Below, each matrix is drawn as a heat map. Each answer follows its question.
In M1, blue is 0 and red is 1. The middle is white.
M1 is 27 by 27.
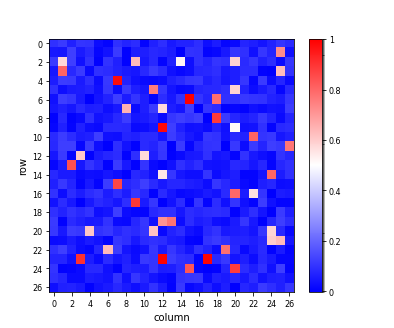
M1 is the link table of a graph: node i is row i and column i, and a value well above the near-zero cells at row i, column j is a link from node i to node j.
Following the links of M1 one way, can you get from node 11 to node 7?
no
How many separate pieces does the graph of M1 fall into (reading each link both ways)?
2
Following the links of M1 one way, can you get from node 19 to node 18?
yes
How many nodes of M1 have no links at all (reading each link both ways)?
1
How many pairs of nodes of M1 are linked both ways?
1
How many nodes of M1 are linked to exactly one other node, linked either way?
1
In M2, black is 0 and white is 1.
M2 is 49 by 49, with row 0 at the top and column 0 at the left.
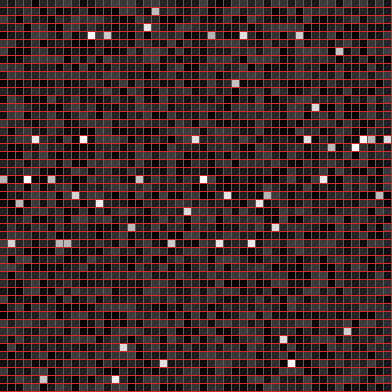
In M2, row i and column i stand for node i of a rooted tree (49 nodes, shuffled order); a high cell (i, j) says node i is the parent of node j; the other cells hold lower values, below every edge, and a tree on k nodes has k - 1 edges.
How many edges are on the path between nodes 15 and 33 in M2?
8
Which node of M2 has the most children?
17
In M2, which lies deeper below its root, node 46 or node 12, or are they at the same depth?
the same depth
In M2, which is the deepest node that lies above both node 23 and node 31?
4
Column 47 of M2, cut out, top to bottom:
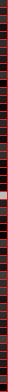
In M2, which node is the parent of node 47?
24
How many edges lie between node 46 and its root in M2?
2
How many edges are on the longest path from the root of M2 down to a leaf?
5
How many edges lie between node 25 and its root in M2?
1
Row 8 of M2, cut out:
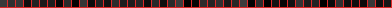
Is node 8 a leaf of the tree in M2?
yes
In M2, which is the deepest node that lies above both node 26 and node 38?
17
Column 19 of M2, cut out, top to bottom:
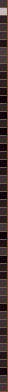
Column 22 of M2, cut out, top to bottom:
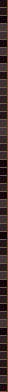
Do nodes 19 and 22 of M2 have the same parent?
no
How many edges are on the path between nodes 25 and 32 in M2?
1
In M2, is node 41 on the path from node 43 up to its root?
yes
